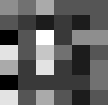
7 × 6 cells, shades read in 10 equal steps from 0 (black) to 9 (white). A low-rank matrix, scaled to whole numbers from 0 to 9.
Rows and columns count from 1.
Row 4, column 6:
3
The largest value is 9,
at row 3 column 3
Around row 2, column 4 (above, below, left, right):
3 2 1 1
